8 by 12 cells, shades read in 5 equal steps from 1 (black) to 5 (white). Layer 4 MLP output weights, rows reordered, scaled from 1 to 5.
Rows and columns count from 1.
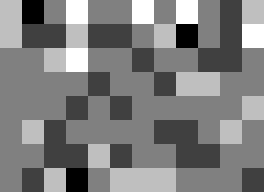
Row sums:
41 34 36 36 35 35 32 36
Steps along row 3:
same up up down same down up same down same up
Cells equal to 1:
3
